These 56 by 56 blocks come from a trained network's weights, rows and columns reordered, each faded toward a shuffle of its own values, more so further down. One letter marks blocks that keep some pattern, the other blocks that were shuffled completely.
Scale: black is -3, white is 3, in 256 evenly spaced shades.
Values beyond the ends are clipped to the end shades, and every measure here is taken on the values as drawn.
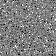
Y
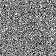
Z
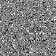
Z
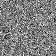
Y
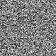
Z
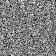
Y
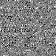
Z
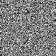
Z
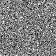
Y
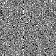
Z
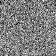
Y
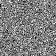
Y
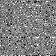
Z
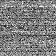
Z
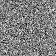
Y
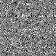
Z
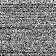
Z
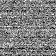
Z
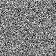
Y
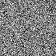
Y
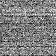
Z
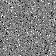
Y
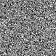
Y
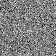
Y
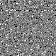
Z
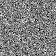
Y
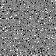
Z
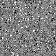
Z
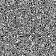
Z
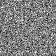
Y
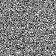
Z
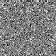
Z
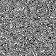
Z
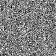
Z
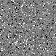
Y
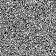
Y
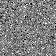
Y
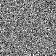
Y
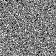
Y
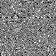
Z
